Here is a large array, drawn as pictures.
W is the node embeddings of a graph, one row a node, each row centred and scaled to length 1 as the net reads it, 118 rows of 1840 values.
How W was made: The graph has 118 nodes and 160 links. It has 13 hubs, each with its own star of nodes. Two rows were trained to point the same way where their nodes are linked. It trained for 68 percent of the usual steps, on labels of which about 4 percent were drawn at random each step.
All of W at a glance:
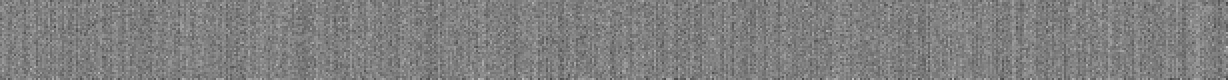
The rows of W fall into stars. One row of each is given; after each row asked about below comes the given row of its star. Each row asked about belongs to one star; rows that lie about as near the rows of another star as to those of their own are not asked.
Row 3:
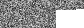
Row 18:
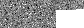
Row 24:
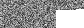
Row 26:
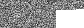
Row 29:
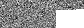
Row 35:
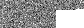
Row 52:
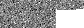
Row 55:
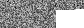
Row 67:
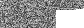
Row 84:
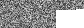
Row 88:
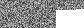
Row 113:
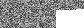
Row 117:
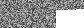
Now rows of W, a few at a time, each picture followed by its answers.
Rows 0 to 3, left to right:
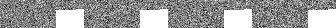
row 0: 88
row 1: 24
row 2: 84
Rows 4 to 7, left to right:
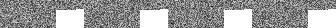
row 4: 52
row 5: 88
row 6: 52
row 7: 29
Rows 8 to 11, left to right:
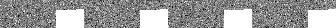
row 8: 3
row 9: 18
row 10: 67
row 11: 55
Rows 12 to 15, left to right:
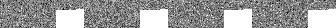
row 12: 24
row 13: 29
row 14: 55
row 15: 55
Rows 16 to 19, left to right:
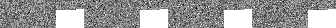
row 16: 88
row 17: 35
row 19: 67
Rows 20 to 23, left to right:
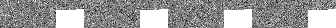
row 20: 52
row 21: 55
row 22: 3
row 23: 35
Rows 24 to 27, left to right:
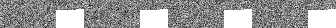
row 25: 29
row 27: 18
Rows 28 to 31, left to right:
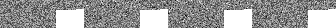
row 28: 84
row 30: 84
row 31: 88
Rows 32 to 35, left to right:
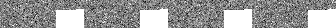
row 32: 113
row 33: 35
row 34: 113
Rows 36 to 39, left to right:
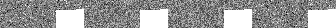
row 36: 84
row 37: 84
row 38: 52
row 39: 18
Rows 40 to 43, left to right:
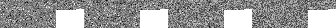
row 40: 29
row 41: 113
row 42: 84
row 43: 88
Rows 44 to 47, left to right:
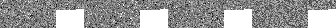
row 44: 24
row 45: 117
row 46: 3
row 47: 3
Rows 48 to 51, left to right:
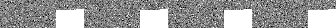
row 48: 67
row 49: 24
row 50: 84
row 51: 18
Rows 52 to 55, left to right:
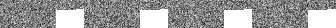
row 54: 3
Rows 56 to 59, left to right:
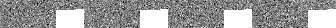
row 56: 113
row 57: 52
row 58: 24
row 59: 113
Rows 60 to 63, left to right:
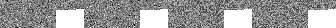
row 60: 117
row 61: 88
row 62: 55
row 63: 55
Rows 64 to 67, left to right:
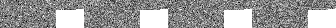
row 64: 24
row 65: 55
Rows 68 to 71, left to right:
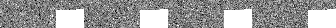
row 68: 52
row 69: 113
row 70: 18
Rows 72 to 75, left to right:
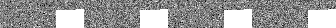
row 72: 35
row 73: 117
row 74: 88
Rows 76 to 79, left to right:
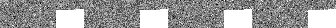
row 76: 113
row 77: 18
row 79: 84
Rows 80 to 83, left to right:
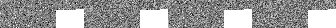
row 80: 113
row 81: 24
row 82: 113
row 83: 26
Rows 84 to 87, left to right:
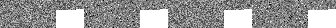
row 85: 88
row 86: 84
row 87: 3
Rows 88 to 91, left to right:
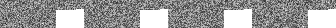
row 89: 113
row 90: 35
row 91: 24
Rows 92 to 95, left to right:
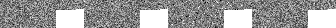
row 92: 67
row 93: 88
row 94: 52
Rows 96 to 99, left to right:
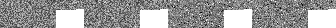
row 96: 26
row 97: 3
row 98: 35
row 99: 18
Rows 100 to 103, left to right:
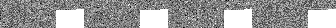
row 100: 67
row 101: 29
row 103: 67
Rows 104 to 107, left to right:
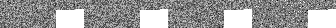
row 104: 24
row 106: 35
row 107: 117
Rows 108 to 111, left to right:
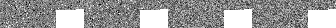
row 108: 18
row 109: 18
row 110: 3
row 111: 24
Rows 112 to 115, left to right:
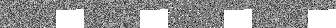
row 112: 84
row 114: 67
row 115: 52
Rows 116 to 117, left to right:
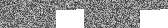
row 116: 3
